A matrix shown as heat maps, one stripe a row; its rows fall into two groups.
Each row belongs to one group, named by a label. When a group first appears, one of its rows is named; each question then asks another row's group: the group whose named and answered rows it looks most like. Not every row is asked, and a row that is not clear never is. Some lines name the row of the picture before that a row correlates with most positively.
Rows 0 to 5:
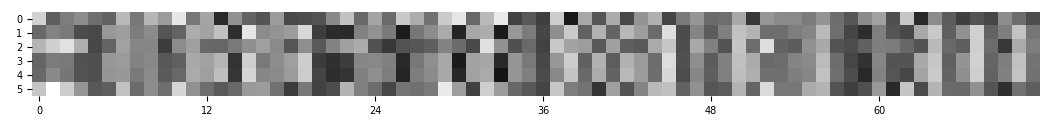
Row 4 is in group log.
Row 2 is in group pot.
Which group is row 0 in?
pot
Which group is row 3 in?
log
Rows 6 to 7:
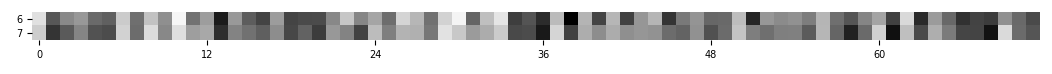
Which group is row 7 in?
pot
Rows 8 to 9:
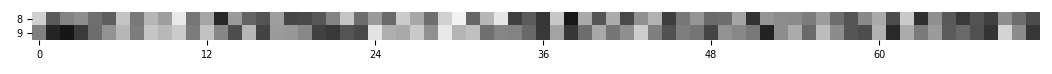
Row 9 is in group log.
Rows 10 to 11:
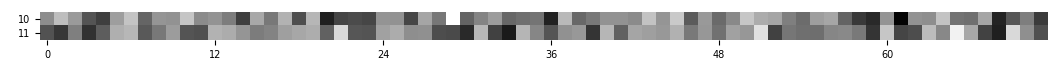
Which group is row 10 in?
log
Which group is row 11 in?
log
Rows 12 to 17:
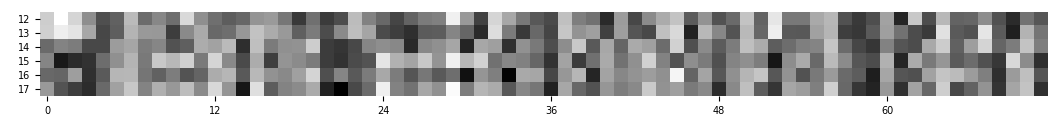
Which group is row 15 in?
log
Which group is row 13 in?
pot
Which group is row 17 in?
log
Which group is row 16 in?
log
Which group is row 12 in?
pot
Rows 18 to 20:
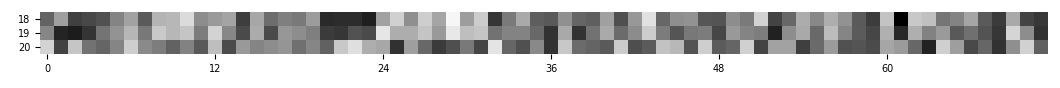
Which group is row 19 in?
log
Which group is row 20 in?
pot
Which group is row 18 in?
log
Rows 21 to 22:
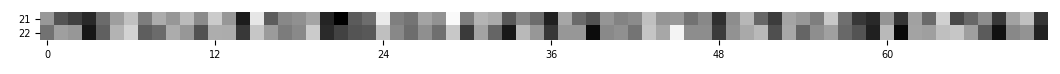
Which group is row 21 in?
log
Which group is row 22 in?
log
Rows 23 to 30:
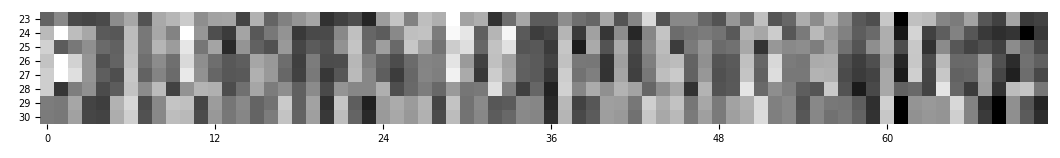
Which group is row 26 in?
pot
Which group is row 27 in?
pot
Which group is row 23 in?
log
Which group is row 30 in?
log
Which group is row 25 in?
pot
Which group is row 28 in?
pot
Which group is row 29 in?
log
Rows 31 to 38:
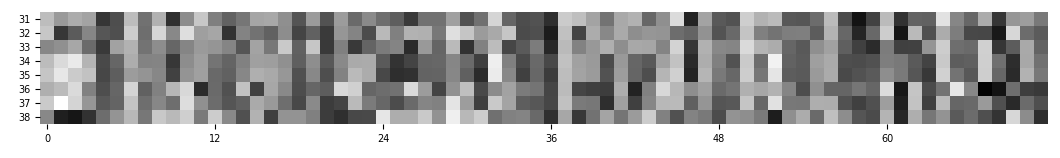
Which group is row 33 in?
log
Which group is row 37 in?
pot
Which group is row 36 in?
pot
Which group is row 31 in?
pot
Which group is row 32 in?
pot
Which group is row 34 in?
pot
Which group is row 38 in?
log
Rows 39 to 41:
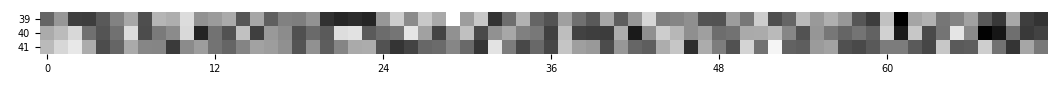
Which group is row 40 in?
pot
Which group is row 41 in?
pot
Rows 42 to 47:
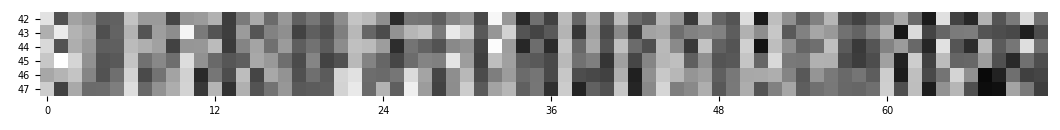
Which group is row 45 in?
pot
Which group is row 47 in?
pot
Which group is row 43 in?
pot
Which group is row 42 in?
pot
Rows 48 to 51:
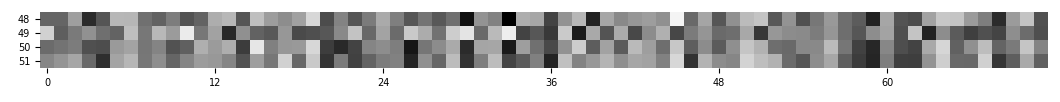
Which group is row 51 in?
log
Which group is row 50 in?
log
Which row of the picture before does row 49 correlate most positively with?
47
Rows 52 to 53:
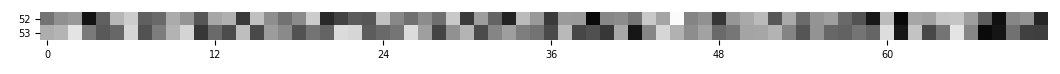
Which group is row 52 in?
log
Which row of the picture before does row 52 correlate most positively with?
48
